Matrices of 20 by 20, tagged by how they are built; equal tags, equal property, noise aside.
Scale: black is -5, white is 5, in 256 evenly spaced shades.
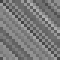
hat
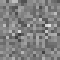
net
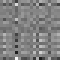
net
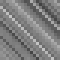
hat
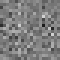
net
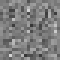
net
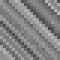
hat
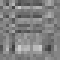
net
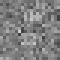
net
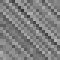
hat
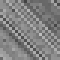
hat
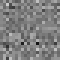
net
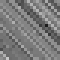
hat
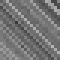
hat
